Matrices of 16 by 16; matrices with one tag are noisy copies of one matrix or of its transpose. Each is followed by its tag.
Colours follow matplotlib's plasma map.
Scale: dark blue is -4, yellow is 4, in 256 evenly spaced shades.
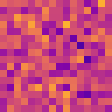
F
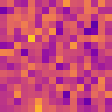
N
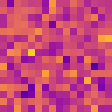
N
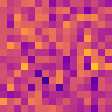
F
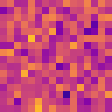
N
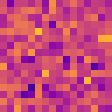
N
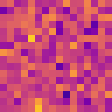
N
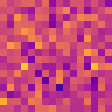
F
